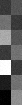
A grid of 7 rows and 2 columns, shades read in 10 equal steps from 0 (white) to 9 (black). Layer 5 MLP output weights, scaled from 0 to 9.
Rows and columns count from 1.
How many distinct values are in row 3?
2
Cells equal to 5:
3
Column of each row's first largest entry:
1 2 2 1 2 1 1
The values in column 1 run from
0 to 9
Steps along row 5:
up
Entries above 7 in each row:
0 0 0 0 0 1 1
